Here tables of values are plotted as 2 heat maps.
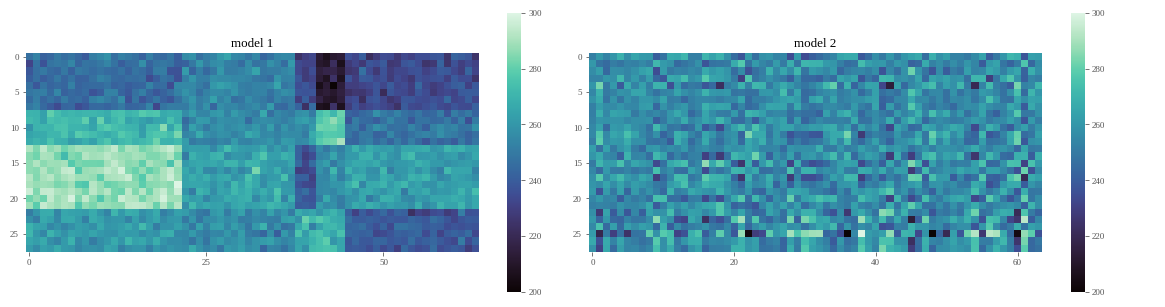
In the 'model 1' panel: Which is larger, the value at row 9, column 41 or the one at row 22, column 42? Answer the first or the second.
the first
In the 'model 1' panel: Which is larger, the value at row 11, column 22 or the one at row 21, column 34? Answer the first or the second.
the second
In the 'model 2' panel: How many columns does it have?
64
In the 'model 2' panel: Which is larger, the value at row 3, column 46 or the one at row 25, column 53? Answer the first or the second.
the second
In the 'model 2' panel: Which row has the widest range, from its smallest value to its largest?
25
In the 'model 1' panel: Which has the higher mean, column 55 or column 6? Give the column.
6
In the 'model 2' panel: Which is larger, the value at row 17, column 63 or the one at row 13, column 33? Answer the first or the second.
the first
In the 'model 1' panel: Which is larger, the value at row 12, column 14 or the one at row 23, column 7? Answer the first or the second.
the first
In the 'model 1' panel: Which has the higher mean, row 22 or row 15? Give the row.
15
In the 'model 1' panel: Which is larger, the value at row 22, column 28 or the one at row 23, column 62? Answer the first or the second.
the first
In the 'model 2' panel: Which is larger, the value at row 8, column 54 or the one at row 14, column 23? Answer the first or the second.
the second
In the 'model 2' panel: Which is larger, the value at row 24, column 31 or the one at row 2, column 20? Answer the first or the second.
the first
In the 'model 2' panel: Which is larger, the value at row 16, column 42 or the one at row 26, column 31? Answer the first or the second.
the second
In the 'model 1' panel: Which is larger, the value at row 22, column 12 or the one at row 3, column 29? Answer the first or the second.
the first
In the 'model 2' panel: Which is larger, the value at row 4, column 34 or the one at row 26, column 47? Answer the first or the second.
the first
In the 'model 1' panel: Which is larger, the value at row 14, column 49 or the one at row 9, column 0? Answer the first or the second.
the second
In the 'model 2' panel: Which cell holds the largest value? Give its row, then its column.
25, 38
